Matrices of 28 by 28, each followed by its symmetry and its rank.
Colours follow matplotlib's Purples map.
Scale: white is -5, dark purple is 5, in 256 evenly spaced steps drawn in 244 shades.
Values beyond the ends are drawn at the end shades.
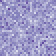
symmetric, full rank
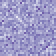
symmetric, full rank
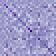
symmetric, rank five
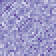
symmetric, full rank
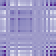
symmetric, rank one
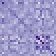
symmetric, rank five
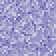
symmetric, full rank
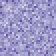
symmetric, full rank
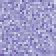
antisymmetric, full rank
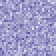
antisymmetric, full rank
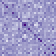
symmetric, rank five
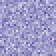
antisymmetric, full rank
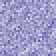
antisymmetric, full rank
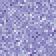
symmetric, full rank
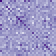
symmetric, rank five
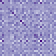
symmetric, rank five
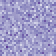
antisymmetric, full rank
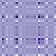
symmetric, rank one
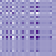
symmetric, rank one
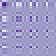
symmetric, rank one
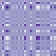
symmetric, rank one
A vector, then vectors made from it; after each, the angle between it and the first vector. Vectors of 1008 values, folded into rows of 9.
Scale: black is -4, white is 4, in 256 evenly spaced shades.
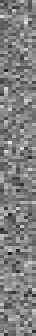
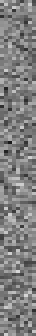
nearly opposite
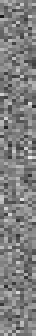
partly opposed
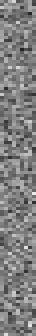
partly opposed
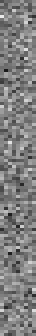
nearly parallel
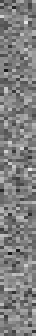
nearly parallel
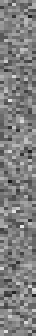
partly aligned
